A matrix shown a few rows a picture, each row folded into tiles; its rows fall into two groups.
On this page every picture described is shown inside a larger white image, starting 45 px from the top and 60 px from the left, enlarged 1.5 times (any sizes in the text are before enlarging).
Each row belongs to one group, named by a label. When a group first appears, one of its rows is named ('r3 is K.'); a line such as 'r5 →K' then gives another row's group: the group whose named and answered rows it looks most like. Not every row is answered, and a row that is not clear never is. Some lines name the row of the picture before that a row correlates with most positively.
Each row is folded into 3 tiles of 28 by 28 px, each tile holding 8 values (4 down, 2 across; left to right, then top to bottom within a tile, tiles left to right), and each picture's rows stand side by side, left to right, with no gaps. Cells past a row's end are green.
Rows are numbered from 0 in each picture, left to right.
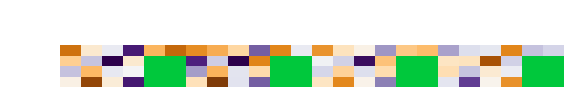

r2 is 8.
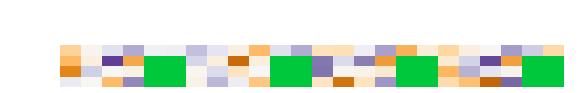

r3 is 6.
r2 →8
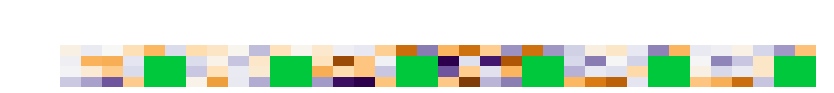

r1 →8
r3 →8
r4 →6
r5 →6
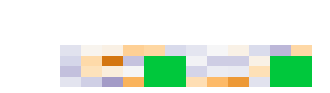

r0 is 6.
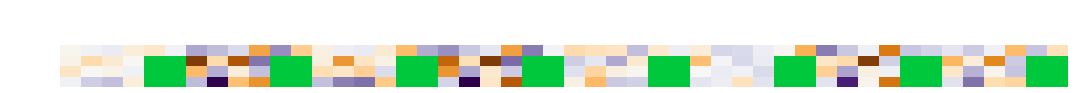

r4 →8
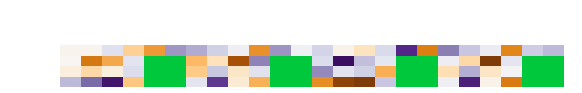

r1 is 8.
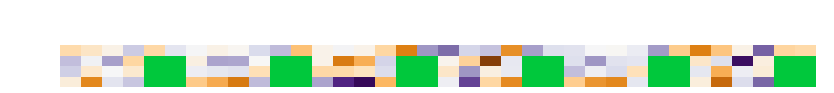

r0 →8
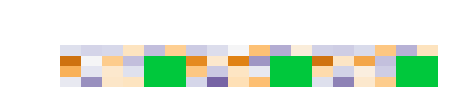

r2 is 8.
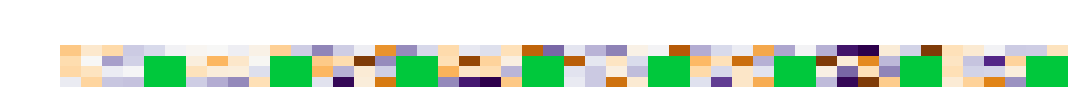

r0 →8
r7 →6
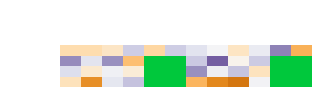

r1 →6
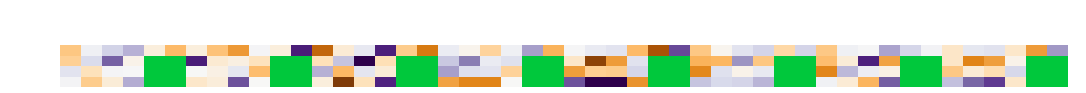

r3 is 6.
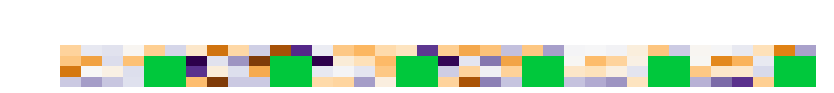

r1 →8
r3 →8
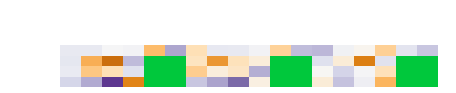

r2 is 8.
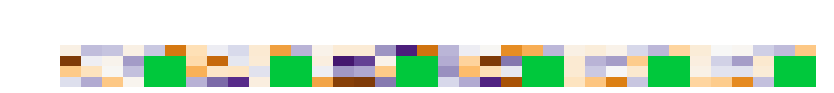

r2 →6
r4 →6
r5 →6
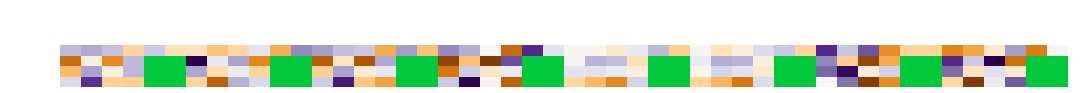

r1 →8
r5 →6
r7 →8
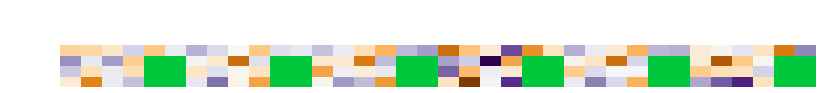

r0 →8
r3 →8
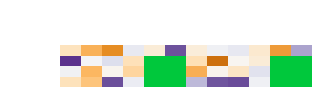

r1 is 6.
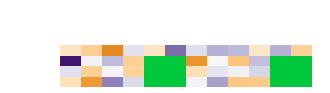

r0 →8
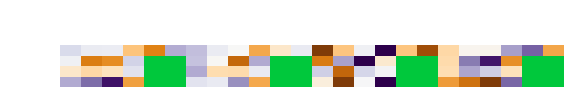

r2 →8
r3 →6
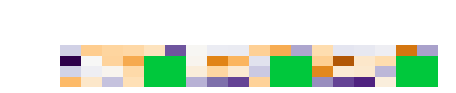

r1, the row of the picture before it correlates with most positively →0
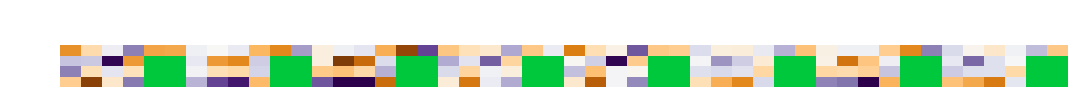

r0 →8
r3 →8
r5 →6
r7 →6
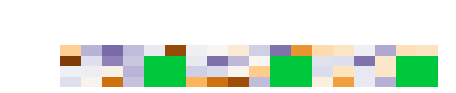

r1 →6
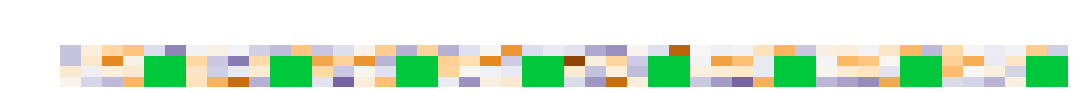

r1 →6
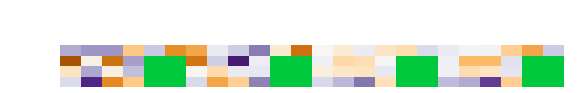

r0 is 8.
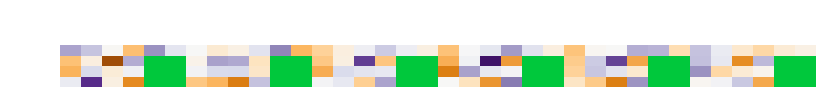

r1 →6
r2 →6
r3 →6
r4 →6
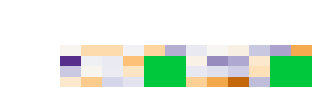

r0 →8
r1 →6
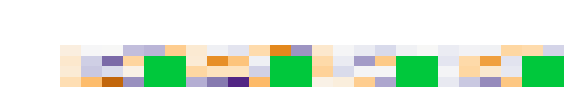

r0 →6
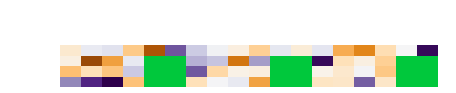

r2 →8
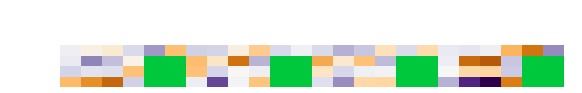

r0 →6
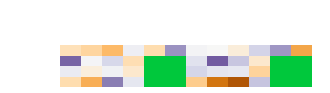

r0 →8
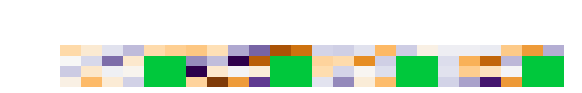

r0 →8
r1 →8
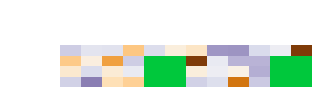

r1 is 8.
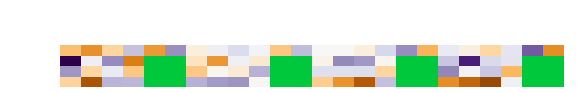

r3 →6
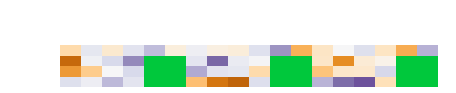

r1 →6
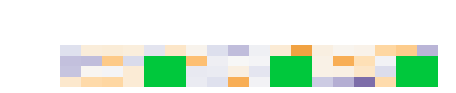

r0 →6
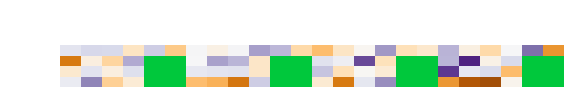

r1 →6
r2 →8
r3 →6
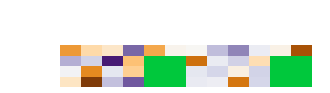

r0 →8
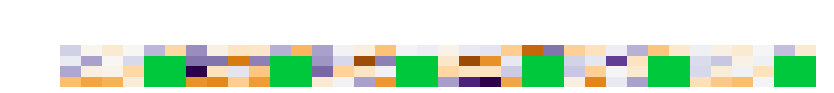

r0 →6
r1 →6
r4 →8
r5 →6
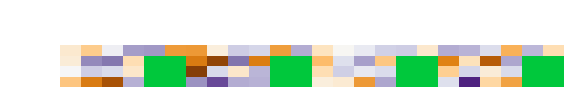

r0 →6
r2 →6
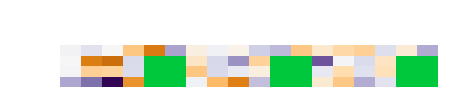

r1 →6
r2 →8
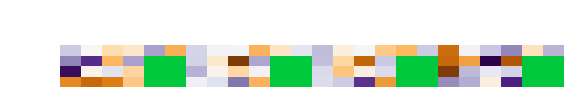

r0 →6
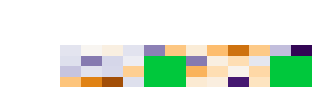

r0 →6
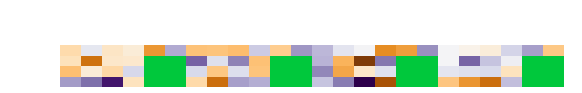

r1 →8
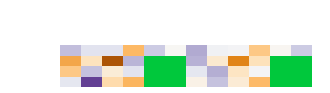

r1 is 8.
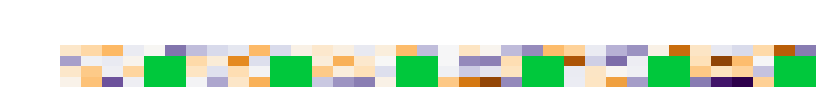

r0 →8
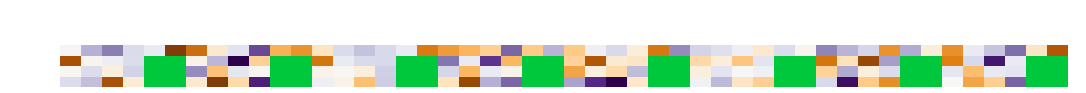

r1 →8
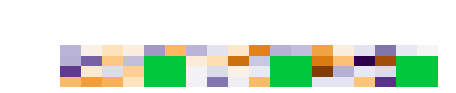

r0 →6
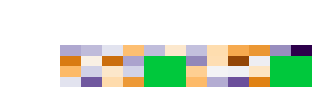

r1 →8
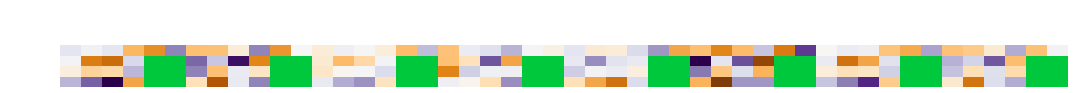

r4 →6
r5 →8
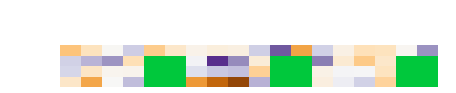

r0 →8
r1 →6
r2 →8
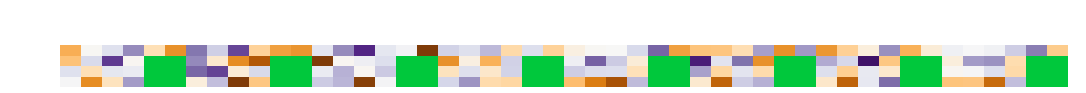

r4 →6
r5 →8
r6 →8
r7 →6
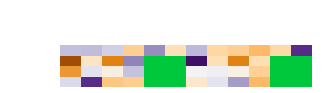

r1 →8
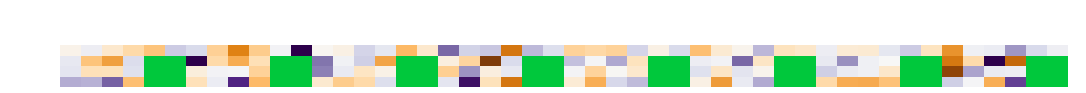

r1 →8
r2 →8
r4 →8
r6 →6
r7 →6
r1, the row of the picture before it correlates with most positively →1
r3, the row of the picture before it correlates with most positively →0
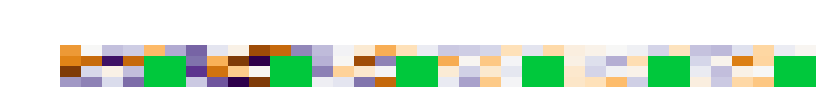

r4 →6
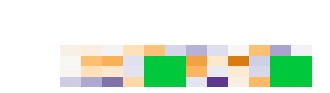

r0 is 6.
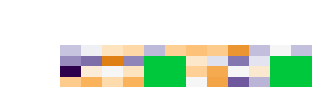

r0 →6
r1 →8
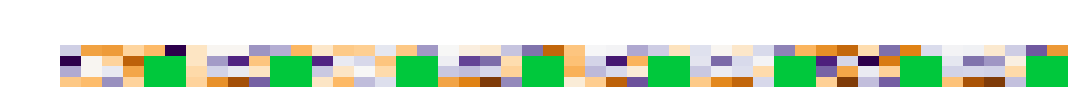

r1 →6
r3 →6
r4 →6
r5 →6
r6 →8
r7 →6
